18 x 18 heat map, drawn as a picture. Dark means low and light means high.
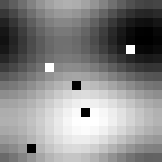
Odd rows or columns: none. Ninth with the highest average: bottom middle. Lone odd cells: 5, 2 higher and 3 lower than their neighbours. Stripes: none. Ninth with the lowest average: top right.
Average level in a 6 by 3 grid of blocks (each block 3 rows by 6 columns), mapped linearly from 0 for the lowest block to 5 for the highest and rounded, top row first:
2 3 1 / 1 2 0 / 2 3 1 / 3 4 3 / 4 5 4 / 3 4 3
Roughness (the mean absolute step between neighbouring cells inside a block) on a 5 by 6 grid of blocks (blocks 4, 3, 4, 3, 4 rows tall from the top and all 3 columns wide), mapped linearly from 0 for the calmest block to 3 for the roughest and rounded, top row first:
1 1 0 1 1 0 | 0 0 0 0 3 0 | 1 1 2 1 1 1 | 0 0 0 3 0 0 | 0 2 0 1 1 1
